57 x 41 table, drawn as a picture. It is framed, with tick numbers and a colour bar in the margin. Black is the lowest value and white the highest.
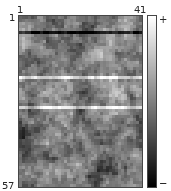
Grain: streaks across. Odd lines: rows 6, 21 and 31. Ninth with the highest average: middle right. Histogram: heavy tails on both sides.
